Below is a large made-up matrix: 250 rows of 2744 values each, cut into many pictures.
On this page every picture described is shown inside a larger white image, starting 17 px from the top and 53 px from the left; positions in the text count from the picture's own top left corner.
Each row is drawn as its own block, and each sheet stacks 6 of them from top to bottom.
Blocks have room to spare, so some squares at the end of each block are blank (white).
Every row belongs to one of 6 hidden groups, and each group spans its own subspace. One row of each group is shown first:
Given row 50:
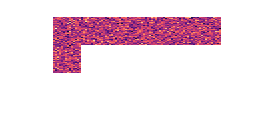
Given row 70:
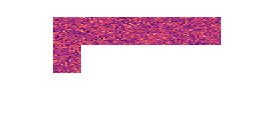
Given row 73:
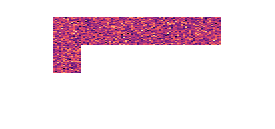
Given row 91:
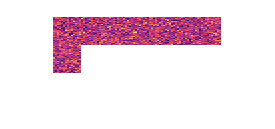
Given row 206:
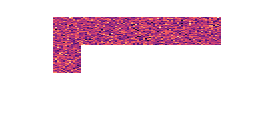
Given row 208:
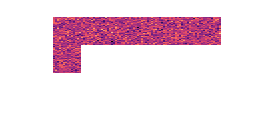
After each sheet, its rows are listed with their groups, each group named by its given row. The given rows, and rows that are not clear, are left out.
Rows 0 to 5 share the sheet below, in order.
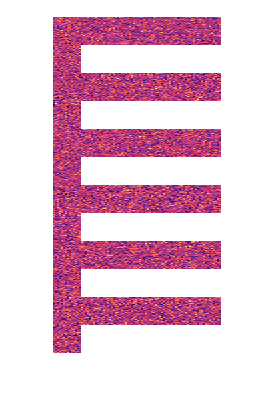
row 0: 73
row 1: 206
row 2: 206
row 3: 91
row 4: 50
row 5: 206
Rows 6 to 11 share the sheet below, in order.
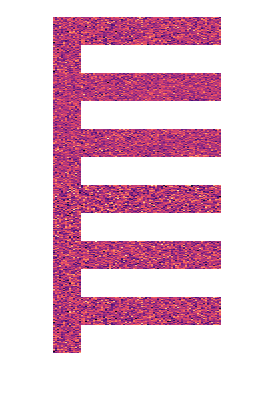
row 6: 50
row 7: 70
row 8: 70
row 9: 50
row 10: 73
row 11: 50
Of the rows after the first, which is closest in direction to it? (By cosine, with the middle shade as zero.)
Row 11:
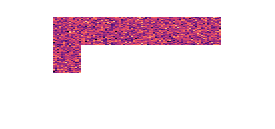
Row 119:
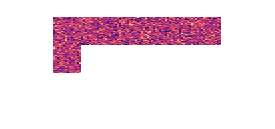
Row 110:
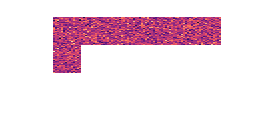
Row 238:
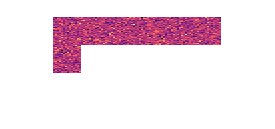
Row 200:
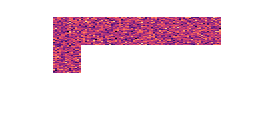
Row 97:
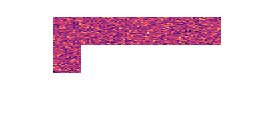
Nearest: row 200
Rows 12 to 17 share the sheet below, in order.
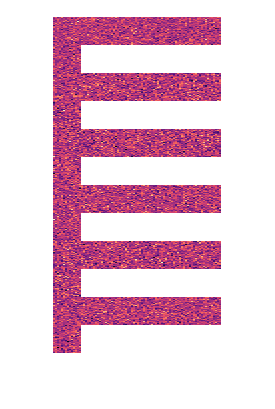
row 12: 208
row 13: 206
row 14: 208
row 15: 70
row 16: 206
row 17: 73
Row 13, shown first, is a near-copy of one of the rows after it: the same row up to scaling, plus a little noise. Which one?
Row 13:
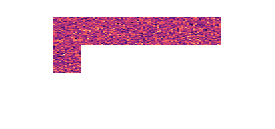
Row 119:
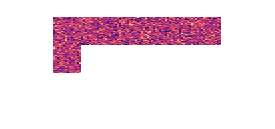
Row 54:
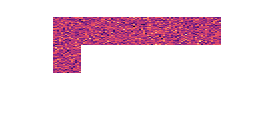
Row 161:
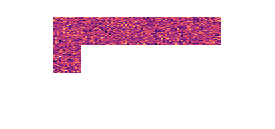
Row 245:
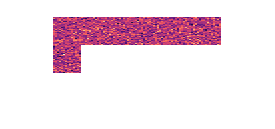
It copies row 245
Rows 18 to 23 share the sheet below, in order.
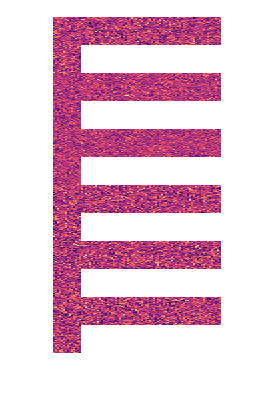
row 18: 73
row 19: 73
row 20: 70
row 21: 208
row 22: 73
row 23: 91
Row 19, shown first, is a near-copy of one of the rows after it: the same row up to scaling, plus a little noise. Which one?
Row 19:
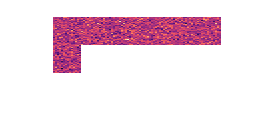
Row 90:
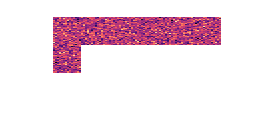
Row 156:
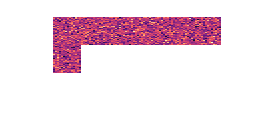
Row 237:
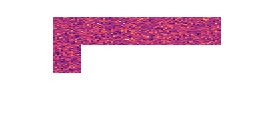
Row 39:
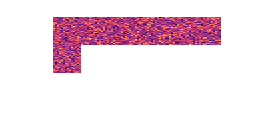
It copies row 237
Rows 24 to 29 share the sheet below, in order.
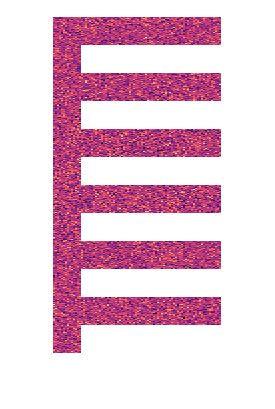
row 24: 91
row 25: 50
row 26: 73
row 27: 208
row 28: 70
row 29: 208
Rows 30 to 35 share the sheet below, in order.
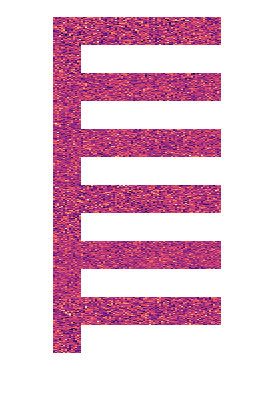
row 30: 91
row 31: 50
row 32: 70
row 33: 70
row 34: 70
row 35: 91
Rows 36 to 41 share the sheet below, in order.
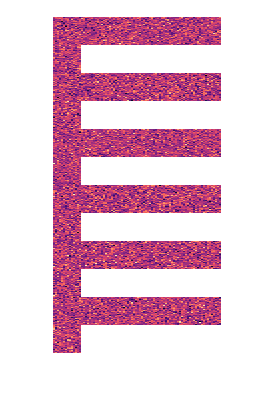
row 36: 91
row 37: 208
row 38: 70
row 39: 73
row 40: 50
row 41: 206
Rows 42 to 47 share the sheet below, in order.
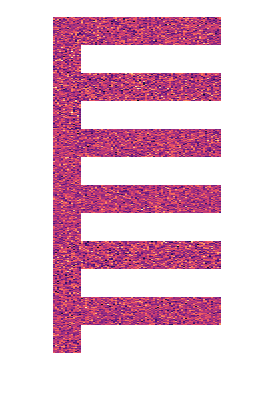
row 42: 91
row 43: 73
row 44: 208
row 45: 91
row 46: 50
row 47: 91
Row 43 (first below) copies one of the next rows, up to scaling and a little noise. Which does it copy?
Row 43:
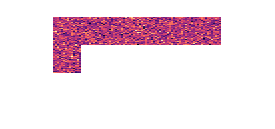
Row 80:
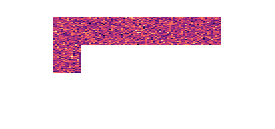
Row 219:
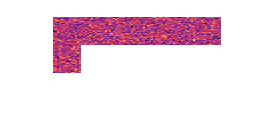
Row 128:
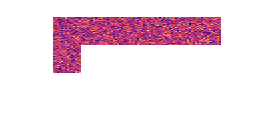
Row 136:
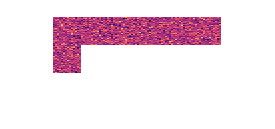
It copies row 80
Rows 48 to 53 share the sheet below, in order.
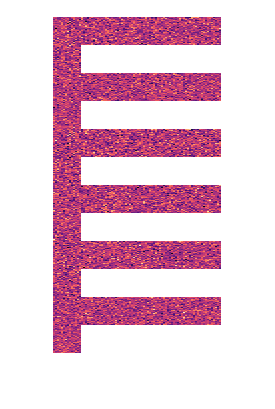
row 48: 50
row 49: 70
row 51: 50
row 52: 70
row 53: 208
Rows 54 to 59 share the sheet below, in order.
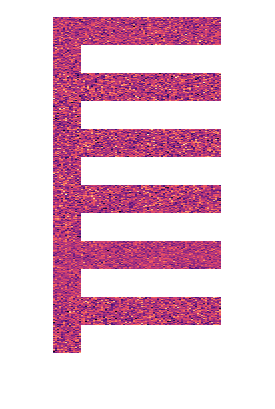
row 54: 206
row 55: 73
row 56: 208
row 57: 91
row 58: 70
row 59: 50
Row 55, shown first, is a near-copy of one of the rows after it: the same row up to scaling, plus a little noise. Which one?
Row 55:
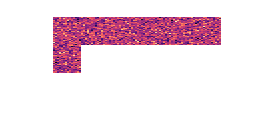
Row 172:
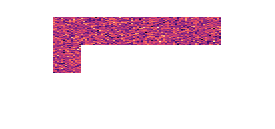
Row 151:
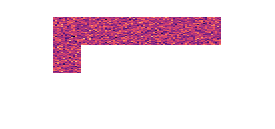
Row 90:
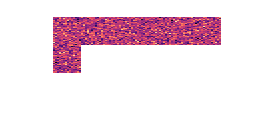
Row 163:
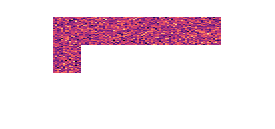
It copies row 90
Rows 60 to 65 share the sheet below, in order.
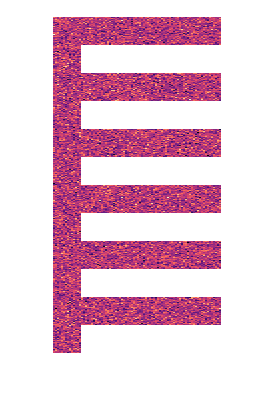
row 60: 73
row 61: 70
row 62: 50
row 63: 206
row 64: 73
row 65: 50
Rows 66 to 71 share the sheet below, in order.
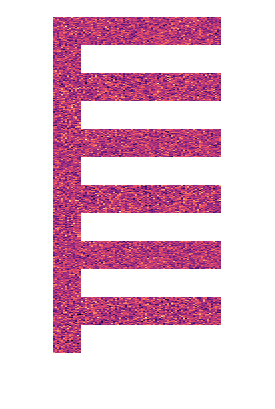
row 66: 91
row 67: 91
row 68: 91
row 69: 91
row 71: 91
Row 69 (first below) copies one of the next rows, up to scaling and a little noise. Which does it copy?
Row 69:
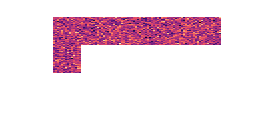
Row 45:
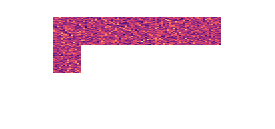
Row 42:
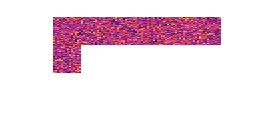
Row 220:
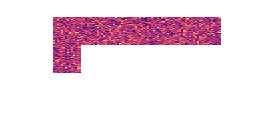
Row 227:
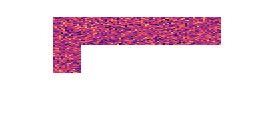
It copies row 220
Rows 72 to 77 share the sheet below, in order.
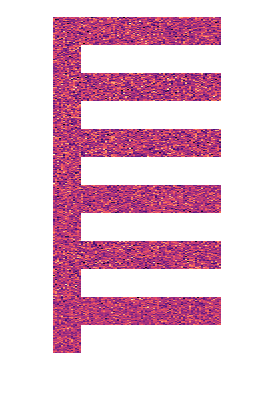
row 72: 70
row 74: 50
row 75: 70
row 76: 70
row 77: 206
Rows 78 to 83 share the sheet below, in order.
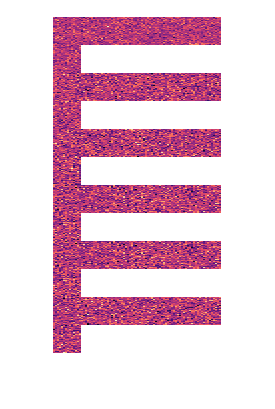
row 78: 70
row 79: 208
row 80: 73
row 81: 206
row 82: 206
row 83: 208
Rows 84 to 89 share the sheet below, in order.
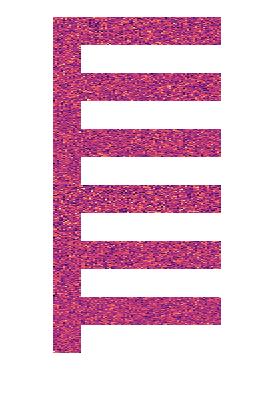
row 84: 73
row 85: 208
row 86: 70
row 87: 206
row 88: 50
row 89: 50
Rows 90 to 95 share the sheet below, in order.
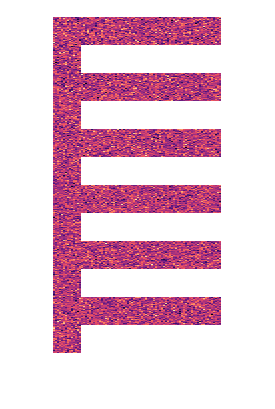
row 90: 73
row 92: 70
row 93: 208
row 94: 73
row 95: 206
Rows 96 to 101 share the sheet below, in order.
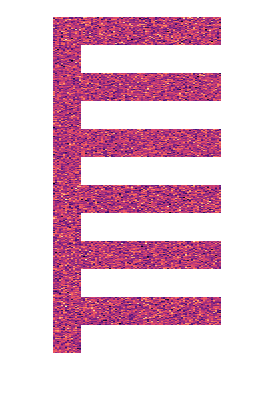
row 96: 206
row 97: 50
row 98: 50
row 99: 73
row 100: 50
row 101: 91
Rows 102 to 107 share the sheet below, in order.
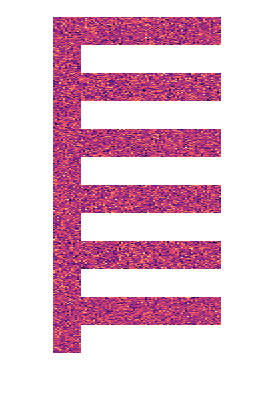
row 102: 91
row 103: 50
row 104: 70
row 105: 50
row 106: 206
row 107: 50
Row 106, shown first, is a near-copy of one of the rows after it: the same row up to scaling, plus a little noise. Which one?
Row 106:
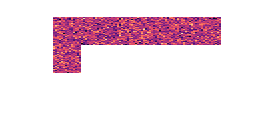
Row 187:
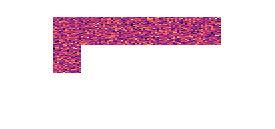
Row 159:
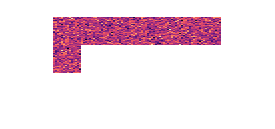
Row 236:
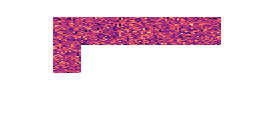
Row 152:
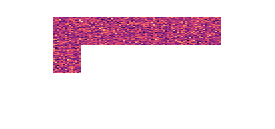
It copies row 236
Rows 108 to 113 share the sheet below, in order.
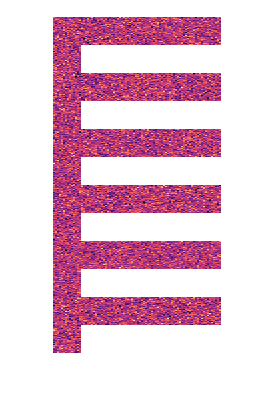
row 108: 70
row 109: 73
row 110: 70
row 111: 50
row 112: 91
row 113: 73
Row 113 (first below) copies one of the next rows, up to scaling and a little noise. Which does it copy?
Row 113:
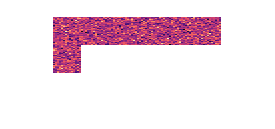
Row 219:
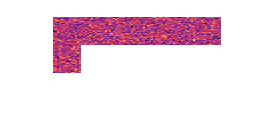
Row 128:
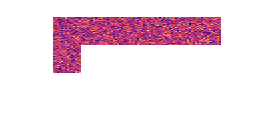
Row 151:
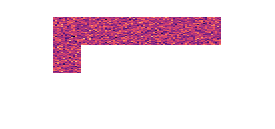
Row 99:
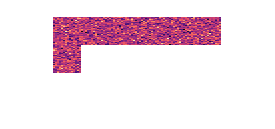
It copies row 99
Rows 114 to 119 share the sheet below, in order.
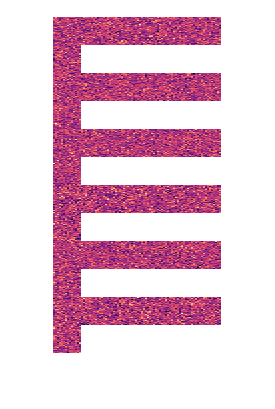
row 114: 206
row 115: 50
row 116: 70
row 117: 91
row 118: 206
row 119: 206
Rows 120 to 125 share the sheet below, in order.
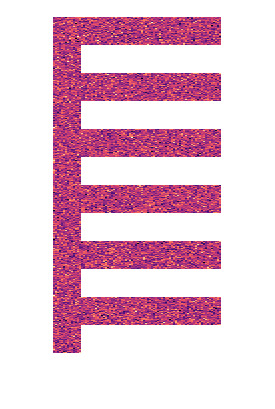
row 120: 73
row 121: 50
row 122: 206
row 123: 50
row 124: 50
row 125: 208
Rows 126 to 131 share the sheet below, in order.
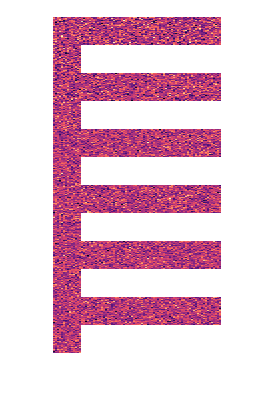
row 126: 206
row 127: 208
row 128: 73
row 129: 208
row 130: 70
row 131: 50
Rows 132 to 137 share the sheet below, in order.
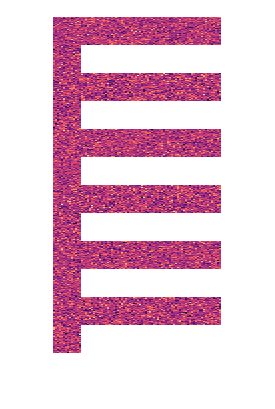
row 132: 208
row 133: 50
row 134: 208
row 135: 206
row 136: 73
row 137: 206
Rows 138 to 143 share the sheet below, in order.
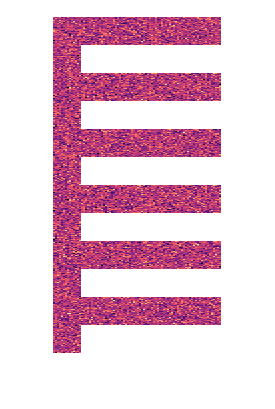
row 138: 91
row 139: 50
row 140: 91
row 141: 50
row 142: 91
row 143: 206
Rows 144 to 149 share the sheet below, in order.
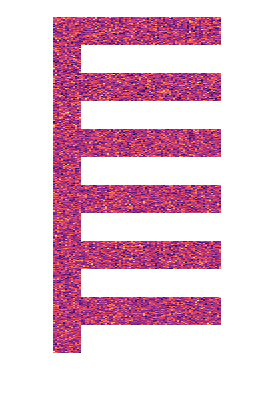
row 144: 208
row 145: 73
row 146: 206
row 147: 50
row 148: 91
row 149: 50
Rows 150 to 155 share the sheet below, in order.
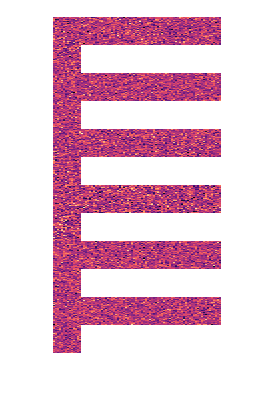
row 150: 70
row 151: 73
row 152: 206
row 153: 206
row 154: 73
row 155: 208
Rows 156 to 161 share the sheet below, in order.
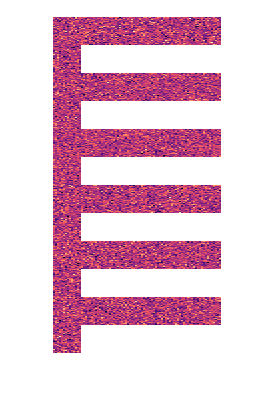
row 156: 73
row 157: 70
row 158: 91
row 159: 206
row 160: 73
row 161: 206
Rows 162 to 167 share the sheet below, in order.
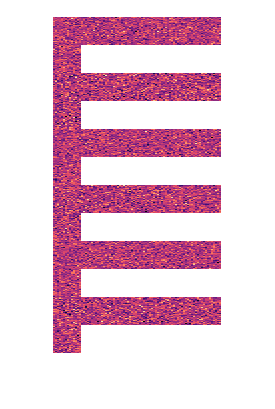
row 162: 208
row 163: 73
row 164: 50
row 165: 70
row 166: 73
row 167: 91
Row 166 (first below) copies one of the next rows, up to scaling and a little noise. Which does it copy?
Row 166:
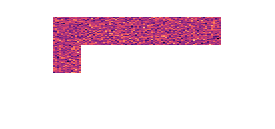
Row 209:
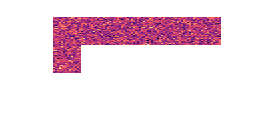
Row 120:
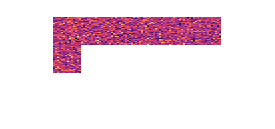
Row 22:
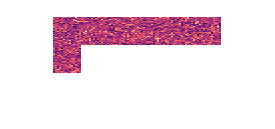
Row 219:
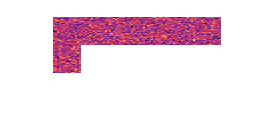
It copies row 219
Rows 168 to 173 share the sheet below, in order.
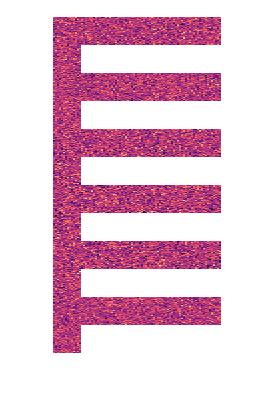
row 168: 208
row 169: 208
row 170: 206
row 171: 206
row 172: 73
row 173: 206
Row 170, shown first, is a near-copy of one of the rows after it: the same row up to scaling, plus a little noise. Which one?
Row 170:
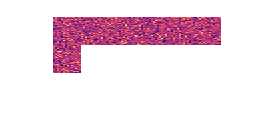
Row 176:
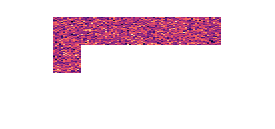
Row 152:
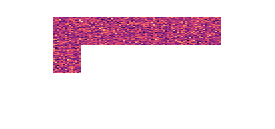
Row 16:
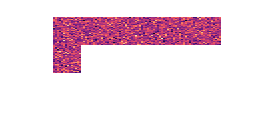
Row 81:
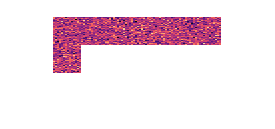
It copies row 16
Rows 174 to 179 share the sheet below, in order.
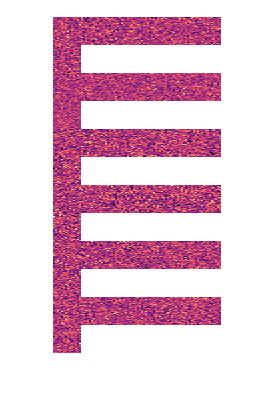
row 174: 50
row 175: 208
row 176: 206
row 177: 206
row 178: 70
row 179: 206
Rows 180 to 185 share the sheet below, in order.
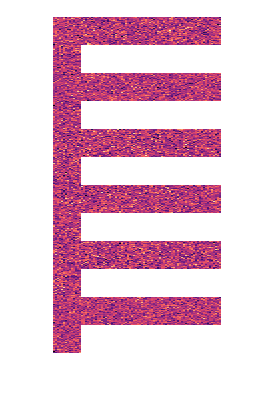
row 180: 208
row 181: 208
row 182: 70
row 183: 91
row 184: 206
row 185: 50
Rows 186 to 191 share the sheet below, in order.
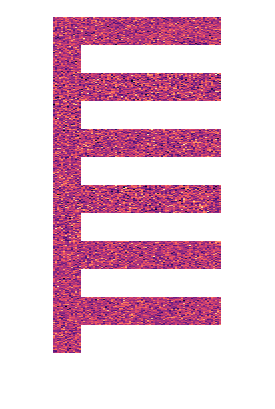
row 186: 70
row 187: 206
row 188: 208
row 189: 91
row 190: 206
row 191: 91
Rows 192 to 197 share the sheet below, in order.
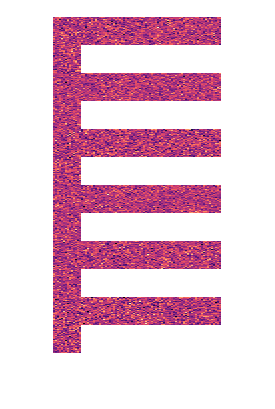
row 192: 91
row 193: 91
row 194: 50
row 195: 70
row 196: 73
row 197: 70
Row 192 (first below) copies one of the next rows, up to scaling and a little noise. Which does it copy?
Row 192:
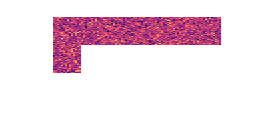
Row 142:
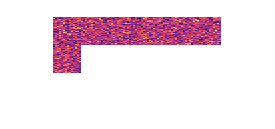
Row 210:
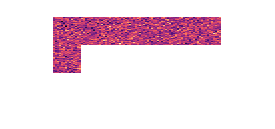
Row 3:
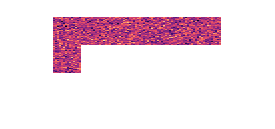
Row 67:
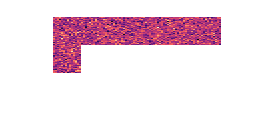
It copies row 67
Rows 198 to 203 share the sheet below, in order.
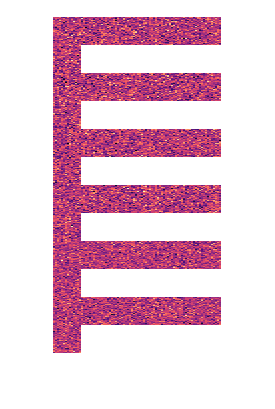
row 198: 91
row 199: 91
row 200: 50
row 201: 91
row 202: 206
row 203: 70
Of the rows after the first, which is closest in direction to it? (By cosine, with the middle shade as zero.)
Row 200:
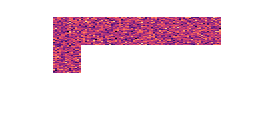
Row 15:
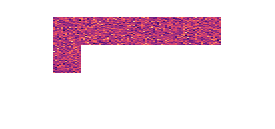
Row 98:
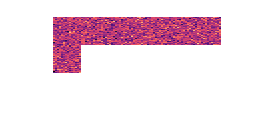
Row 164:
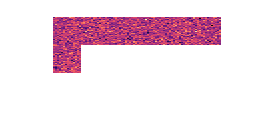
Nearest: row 98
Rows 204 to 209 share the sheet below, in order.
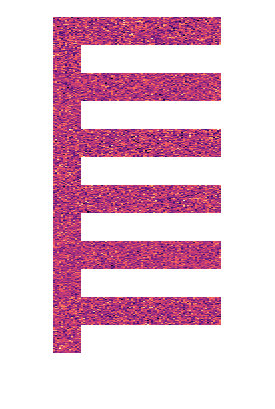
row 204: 91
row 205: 91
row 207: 208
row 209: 73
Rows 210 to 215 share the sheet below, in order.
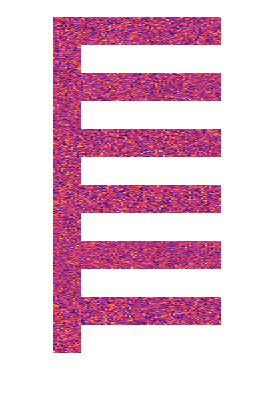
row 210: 91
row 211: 70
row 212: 91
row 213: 73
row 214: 208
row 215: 50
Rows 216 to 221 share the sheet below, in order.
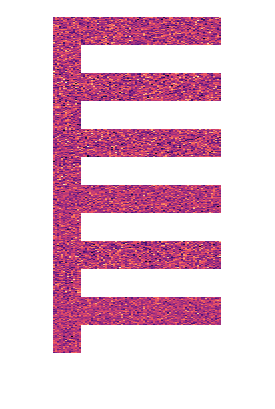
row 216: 50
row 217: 91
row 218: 208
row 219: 73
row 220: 91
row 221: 73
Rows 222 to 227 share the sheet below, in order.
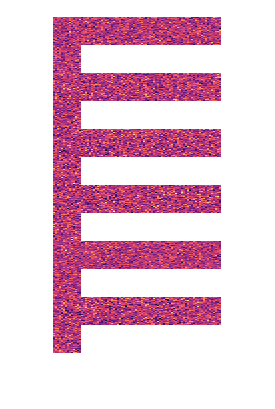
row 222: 50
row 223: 206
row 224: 206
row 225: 208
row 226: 91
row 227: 91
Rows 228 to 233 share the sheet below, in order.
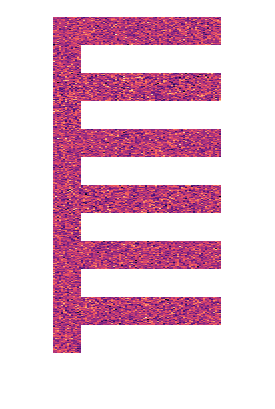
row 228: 208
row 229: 91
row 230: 91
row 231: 50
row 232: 206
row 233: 91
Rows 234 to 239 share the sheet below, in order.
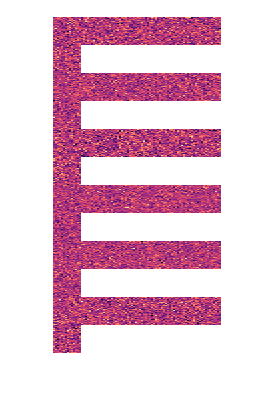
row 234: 50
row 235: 208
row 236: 206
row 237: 73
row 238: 206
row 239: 206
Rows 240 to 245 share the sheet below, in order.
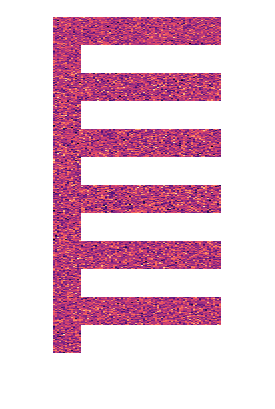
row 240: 70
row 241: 208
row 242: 206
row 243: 50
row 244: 91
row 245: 206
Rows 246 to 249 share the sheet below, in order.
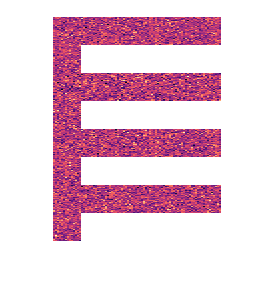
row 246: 91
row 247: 91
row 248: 91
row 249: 50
